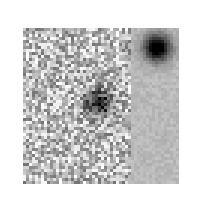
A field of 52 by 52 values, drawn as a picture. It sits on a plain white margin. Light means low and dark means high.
Mirror symmetry: none. Stripes: none. Bumps: two. Average level on the scale: 30%. Odd rows or columns: none. Seam: vertical, 70% of the way across, the right part calmer. Ninth with the highest average: top right.
